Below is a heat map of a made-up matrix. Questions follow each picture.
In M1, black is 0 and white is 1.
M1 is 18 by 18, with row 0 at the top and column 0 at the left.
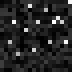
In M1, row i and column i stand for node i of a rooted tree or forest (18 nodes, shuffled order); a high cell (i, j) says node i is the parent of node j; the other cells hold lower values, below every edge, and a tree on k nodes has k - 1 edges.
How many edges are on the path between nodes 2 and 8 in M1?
3
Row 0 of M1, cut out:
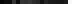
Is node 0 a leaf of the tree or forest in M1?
no
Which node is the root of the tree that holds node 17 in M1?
0
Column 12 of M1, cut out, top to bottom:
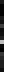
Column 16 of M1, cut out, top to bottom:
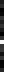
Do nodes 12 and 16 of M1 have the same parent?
yes
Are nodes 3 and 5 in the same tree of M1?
yes
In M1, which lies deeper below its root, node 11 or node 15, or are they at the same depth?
node 11
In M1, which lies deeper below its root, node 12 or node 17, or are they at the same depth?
the same depth
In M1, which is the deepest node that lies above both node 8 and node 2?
10
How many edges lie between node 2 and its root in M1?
1
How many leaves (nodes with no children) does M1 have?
9
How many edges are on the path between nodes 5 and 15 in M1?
1
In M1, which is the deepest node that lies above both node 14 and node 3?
5
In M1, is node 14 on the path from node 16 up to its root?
no
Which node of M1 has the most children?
5
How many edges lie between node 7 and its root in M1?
1
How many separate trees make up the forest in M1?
4
